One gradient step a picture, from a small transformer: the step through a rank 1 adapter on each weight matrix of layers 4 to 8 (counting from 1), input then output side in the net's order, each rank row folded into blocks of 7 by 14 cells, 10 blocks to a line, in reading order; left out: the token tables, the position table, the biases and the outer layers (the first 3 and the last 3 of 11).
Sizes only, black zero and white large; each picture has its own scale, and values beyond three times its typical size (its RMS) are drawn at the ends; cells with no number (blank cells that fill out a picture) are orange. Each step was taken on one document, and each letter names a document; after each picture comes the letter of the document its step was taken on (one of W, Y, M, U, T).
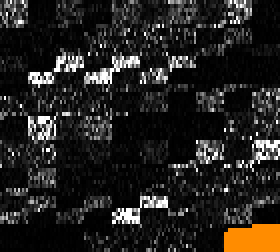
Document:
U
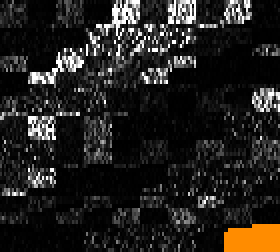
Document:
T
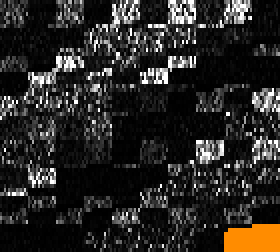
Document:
T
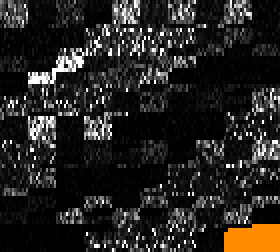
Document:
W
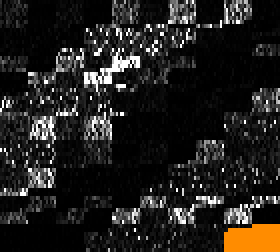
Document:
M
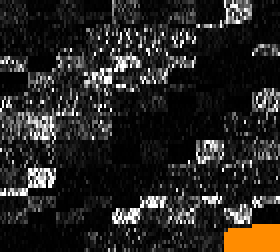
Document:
M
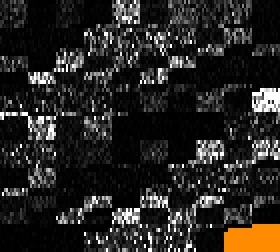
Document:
U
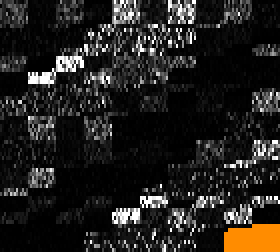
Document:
W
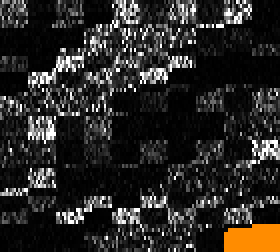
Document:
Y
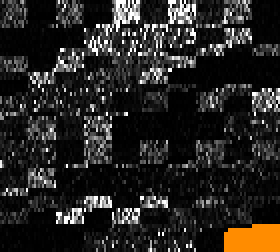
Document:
Y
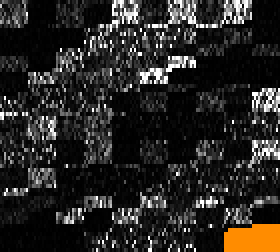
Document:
Y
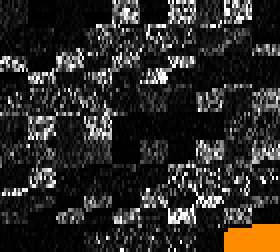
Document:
U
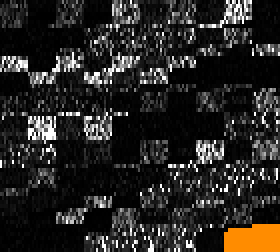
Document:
Y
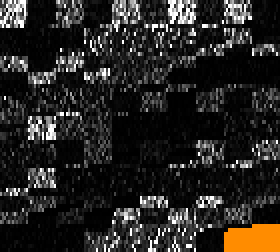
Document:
Y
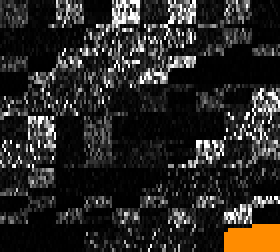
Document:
W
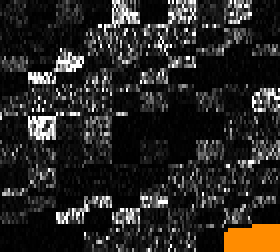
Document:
U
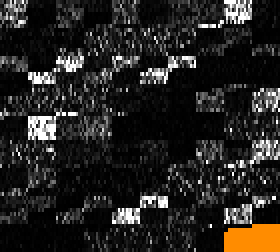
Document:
U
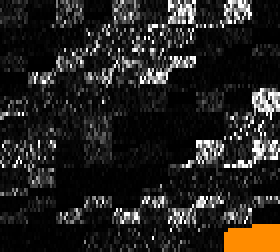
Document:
W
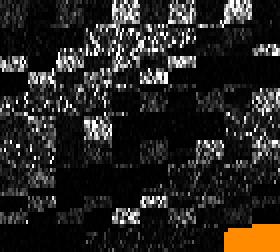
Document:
T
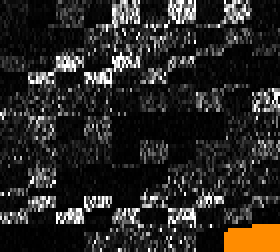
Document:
U
